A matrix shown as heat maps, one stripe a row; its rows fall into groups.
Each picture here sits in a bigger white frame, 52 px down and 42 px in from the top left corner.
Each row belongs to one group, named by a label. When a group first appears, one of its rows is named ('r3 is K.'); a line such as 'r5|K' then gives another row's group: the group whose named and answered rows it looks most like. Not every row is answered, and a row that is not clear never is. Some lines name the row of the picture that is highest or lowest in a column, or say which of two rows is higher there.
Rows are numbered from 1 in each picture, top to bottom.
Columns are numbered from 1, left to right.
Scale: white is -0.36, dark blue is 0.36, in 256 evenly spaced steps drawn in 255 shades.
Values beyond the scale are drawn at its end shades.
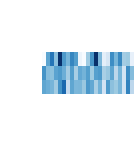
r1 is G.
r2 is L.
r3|L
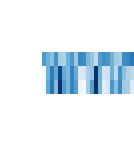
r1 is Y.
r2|G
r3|G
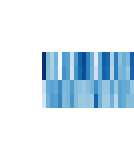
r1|Y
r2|Y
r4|G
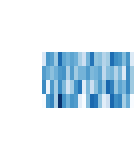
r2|L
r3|L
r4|G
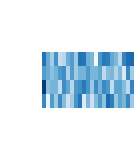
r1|Y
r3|Y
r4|L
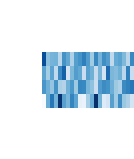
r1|Y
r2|L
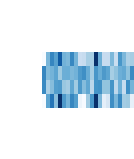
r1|G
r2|Y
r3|L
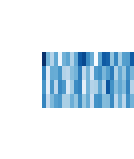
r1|Y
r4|L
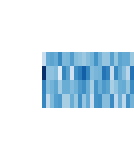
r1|G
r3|Y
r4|L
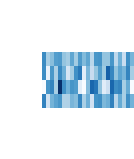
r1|L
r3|G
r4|L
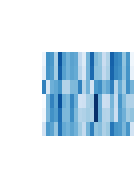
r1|G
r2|G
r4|G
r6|G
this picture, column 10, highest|3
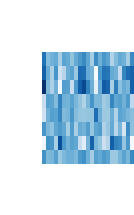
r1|Y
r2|Y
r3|Y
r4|G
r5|G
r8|Y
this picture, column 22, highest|2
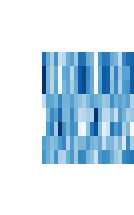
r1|Y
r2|Y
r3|Y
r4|G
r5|G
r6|G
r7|L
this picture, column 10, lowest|6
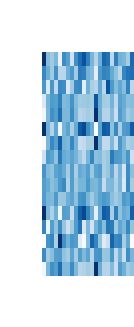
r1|Y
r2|Y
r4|G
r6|Y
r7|G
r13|L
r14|G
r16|G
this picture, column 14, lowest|6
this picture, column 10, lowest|14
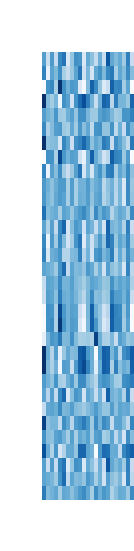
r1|L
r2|L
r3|G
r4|Y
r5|Y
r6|L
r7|Y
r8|G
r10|L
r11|L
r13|L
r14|L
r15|L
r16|L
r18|G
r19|G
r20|G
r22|Y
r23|Y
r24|Y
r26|G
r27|Y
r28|L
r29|Y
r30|L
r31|L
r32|Y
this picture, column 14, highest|21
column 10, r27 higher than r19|Yes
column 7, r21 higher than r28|Yes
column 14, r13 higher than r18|No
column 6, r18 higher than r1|No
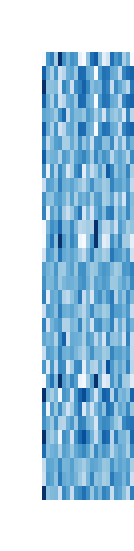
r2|Y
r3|Y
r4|Y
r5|L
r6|Y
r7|L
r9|L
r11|L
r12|L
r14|G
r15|G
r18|L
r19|G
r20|L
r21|L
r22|G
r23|L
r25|Y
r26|L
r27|Y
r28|Y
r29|Y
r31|G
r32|Y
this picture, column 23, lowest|1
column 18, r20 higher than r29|Yes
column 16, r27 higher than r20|Yes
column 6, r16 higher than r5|No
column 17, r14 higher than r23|No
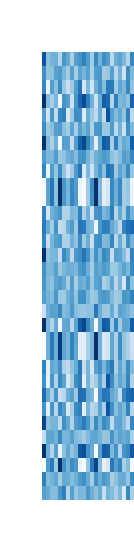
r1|Y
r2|L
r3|L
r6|L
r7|Y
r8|Y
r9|L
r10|G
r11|G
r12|L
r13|Y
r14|L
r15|Y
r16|Y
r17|L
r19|G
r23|L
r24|L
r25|Y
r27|Y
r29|Y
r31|Y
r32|L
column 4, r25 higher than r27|Yes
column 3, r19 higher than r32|Yes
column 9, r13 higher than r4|No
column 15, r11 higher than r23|No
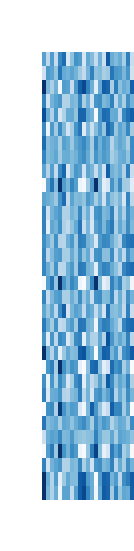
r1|L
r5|Y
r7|Y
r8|Y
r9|L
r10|G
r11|L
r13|L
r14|Y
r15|L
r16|Y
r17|G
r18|L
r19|L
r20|Y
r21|L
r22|Y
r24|L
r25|L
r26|G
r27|Y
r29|G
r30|L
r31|Y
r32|Y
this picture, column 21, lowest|11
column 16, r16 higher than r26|Yes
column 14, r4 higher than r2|Yes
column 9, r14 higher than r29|No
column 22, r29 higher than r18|No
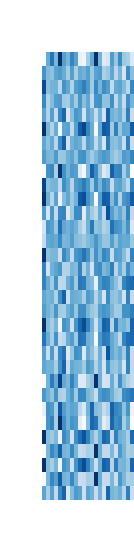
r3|Y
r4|L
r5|L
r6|Y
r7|L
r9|G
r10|Y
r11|Y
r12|L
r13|G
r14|G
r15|Y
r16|L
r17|Y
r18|L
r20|Y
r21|Y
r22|L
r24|G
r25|Y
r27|G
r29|G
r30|Y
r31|G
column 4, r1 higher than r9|Yes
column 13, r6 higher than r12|Yes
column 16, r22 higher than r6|No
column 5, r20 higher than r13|No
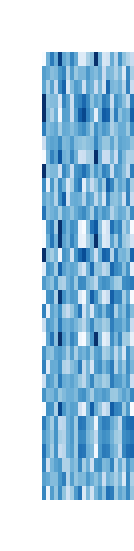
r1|G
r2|L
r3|L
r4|Y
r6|Y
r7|G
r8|G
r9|Y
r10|L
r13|G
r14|G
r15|Y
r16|G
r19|L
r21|G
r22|L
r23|L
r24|G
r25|Y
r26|G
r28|Y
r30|L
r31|L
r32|L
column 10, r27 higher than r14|Yes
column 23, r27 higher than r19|Yes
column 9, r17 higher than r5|No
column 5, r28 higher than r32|No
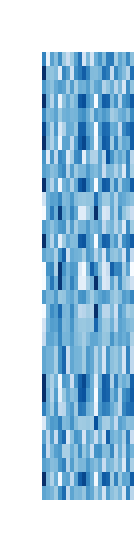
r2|Y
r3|L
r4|Y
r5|Y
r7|Y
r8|L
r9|L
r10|Y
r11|G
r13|L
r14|Y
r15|L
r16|G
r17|G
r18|Y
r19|G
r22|L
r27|G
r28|L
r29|L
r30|L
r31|Y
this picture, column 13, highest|16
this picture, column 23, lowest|16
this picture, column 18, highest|16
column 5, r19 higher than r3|Yes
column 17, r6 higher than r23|Yes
